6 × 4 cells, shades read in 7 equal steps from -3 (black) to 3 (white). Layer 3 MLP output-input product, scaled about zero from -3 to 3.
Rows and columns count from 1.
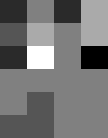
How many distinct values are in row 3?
4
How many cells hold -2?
3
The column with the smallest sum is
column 1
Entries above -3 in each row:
4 4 3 4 4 4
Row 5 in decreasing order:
0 0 0 -1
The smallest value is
-3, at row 3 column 4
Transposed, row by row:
-2 -1 -2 0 0 -1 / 0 1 3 0 -1 -1 / -2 0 0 0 0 0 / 1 1 -3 0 0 0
